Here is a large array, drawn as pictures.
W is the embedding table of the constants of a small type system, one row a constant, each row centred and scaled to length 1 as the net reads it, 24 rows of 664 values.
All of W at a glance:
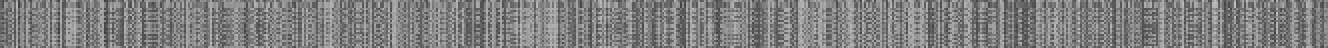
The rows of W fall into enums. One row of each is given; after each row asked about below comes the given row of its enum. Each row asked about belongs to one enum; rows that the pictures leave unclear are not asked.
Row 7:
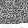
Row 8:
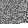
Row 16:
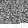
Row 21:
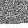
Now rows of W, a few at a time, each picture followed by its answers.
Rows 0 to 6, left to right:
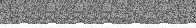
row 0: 16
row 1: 8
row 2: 8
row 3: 8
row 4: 7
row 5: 21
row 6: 16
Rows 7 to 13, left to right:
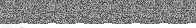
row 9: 16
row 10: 21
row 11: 16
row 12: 7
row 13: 7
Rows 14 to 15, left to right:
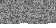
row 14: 16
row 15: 7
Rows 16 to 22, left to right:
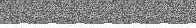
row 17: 21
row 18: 7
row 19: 21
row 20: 16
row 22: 7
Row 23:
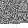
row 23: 8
